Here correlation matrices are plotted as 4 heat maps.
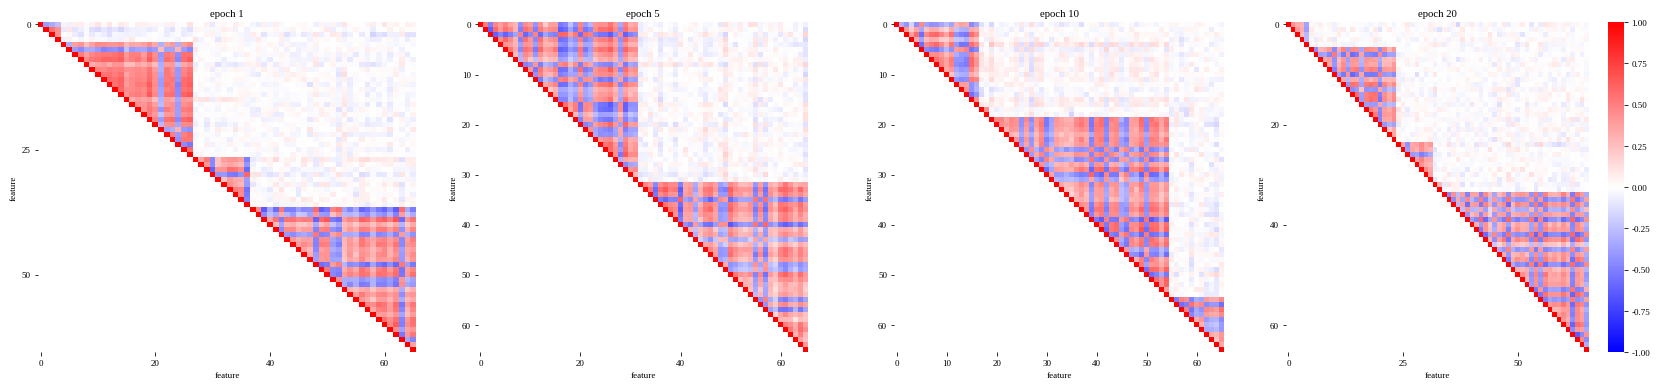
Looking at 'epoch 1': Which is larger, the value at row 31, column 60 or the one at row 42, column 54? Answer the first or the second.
the first
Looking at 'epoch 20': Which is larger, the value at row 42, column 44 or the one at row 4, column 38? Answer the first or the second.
the second
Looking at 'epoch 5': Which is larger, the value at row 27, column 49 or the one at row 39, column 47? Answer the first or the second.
the second
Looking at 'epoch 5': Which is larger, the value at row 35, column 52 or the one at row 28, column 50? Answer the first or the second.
the second
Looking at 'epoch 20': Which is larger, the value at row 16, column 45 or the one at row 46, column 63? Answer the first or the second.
the second
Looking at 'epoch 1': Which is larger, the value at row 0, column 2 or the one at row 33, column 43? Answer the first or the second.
the second
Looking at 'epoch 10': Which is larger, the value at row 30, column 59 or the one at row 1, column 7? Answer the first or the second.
the second
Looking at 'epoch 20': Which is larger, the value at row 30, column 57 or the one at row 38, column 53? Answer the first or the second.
the first
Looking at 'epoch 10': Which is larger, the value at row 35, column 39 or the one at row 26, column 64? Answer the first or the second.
the second
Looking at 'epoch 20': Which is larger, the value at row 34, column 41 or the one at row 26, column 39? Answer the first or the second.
the first
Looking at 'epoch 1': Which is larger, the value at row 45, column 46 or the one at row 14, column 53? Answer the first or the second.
the first
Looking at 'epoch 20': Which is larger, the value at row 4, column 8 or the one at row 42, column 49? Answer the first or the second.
the first
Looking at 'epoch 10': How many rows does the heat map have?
66
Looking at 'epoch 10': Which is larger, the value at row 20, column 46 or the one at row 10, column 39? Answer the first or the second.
the second
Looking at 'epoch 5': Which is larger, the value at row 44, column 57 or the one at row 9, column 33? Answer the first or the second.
the second
